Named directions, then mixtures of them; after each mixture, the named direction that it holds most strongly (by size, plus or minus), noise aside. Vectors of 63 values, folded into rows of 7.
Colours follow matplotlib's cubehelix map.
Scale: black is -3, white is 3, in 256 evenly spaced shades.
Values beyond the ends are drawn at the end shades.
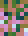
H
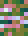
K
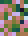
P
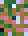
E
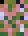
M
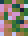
P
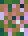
M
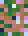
E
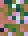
E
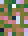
E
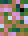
P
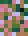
P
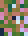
E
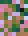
P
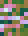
K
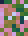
P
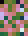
M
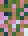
H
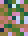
E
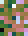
E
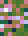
K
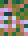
H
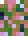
M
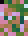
P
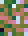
E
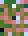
E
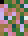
M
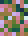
P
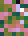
P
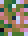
E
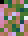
P
